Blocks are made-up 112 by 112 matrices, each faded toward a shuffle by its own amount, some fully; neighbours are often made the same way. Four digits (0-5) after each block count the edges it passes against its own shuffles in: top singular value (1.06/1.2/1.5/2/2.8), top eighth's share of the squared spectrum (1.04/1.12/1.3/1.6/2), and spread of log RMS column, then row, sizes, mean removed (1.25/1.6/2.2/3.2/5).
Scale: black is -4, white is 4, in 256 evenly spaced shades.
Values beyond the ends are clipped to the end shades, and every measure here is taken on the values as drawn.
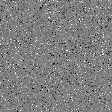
2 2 0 1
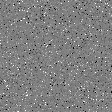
1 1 0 0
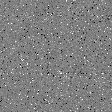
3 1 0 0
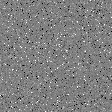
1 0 0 0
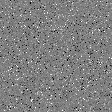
1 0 0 0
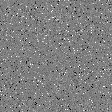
2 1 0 0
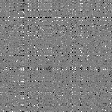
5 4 2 3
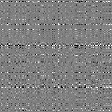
5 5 3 4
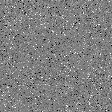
2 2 0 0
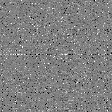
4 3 1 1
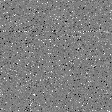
2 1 0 0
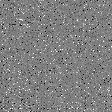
3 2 0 1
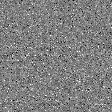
0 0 0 1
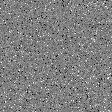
0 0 0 0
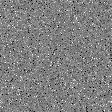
0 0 0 0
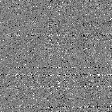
2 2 2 3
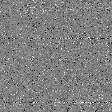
2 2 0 2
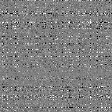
2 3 3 4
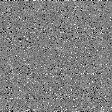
2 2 2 3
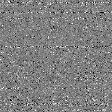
2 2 2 3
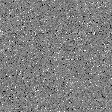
0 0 0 1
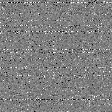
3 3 0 3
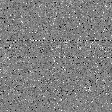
2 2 0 2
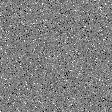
0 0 0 0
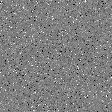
0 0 0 0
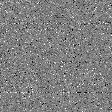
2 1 0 2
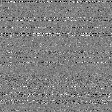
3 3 0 4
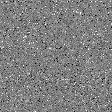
1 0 0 1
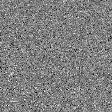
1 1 0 2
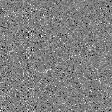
4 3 2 1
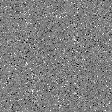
3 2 1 0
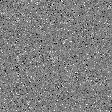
2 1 0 0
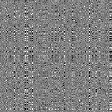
5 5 4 3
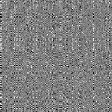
5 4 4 3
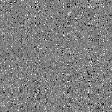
4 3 2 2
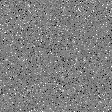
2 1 0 0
